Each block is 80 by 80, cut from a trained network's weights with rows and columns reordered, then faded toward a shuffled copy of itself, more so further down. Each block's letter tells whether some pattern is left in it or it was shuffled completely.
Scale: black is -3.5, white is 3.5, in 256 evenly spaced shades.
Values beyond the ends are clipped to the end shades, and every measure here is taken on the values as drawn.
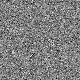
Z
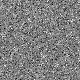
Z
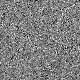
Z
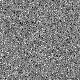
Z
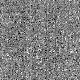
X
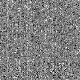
X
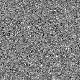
X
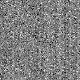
X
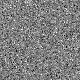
Z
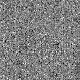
X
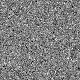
Z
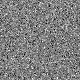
Z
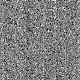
X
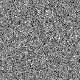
X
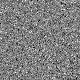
Z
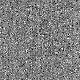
X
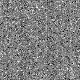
X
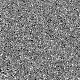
Z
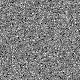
Z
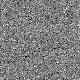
Z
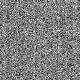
X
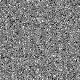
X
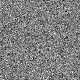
Z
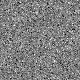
Z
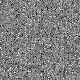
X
